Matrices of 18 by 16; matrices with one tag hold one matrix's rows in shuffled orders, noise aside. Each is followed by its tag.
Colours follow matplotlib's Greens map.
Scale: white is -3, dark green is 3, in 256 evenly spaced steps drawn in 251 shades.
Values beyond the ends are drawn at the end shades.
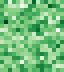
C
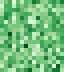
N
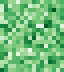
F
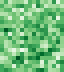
C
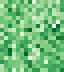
N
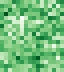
C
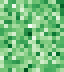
N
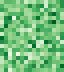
F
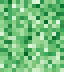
N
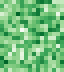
C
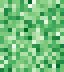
N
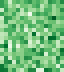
F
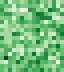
C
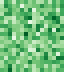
N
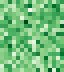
N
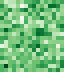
C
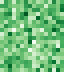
N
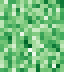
N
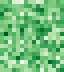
C
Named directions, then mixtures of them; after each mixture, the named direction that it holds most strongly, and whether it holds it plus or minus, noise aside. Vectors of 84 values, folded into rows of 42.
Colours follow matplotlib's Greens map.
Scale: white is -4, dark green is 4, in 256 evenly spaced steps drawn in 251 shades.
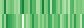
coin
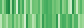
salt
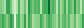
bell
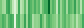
bell, plus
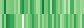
coin, plus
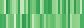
bell, plus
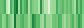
bell, minus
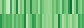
salt, minus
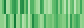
bell, minus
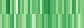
salt, plus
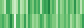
bell, plus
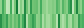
salt, minus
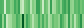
coin, minus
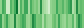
salt, minus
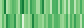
coin, plus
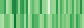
bell, minus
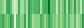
bell, plus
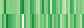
coin, plus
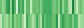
salt, plus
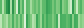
salt, plus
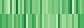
salt, minus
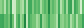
bell, plus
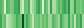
coin, minus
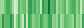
bell, plus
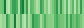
bell, minus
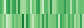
coin, minus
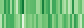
coin, plus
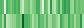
coin, minus
